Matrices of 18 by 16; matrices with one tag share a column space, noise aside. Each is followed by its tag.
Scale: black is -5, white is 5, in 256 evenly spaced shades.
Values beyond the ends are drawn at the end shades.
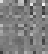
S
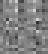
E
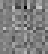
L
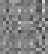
E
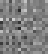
E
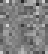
S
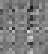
L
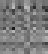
L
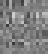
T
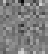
S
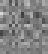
T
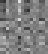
E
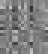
L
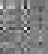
L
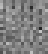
L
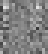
L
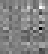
L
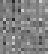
E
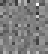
S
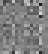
S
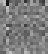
S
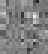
T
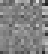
S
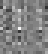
L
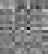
L
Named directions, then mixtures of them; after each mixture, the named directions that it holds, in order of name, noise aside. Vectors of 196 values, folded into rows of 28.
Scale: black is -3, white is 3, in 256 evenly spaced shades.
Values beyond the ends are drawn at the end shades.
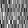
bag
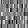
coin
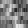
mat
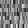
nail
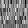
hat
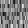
bag, nail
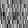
bag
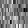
bag, mat, nail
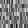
nail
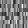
coin, nail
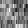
coin, mat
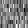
coin, mat, nail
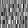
coin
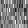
coin, hat, mat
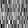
bag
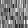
coin, hat, mat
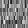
coin, hat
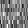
bag, nail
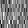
bag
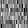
bag, coin, mat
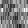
bag, mat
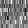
hat, nail
